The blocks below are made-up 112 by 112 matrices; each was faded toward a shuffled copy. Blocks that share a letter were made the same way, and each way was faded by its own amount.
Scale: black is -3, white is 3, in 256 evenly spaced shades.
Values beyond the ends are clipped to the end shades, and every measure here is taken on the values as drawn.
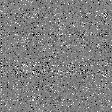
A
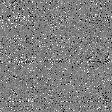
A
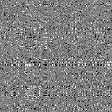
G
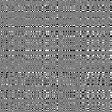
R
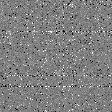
A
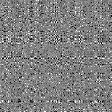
G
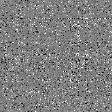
A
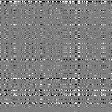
R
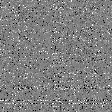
A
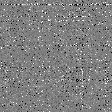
A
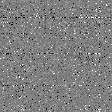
A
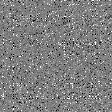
A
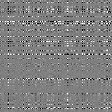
R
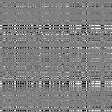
R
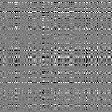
R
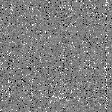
A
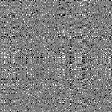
G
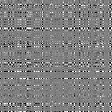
R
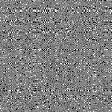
G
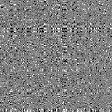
G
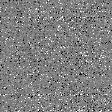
A
